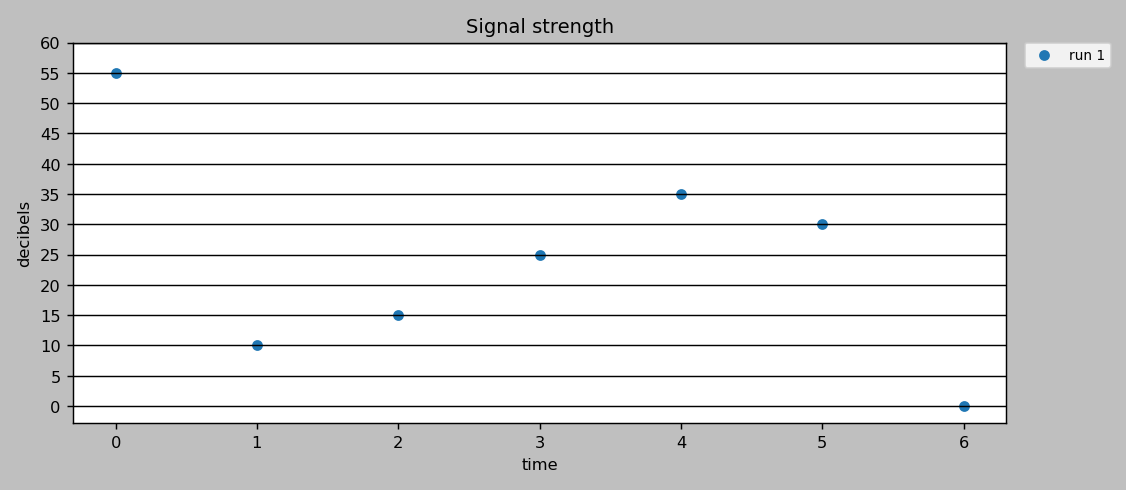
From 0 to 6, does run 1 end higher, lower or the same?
lower
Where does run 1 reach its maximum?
0
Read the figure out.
Title: Signal strength
x-axis: time, ticks 0 1 2 3 4 5 6
y-axis: decibels, ticks 0 5 10 15 20 25 30 35 40 45 50 55 60
Legend: run 1
Values:
run 1: 55 10 15 25 35 30 0
